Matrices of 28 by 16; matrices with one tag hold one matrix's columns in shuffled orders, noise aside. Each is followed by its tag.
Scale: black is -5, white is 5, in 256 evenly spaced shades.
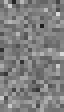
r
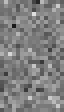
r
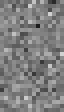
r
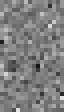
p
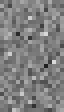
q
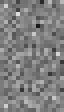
r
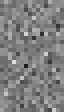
q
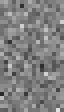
p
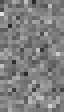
r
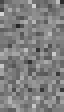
r
